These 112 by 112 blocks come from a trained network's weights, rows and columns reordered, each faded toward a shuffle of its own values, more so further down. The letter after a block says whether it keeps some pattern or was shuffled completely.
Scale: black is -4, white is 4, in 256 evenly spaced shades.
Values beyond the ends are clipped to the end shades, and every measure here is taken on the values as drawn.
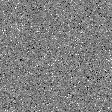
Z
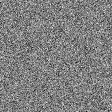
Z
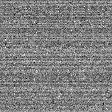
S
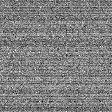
S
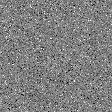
Z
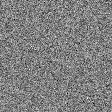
Z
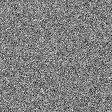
Z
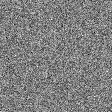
Z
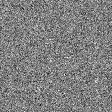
S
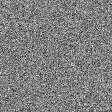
Z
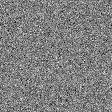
Z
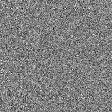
S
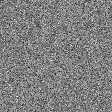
Z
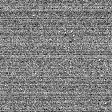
S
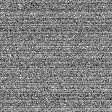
S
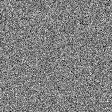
S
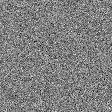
Z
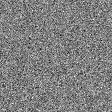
Z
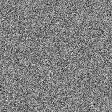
Z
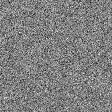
S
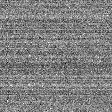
S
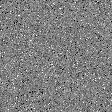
Z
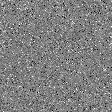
Z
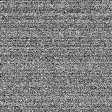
S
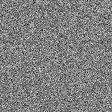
Z
